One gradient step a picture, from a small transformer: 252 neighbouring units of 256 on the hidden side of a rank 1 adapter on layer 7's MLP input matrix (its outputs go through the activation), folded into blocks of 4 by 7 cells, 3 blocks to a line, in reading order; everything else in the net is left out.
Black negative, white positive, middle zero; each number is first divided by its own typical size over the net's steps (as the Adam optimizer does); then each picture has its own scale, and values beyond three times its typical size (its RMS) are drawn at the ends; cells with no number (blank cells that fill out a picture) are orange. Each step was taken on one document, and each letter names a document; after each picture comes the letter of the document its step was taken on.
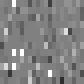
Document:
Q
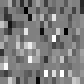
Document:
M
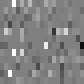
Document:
Q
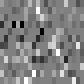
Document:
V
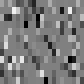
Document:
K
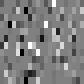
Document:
V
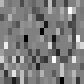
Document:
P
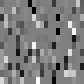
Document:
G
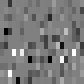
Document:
Q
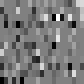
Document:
G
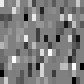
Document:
K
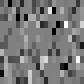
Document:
K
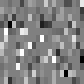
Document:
M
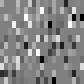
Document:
P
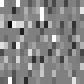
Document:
V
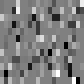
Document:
G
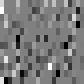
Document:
G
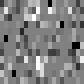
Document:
K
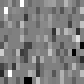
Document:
Q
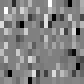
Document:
M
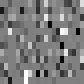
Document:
M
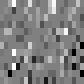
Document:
Q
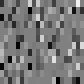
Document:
P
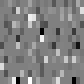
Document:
V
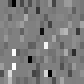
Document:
Q
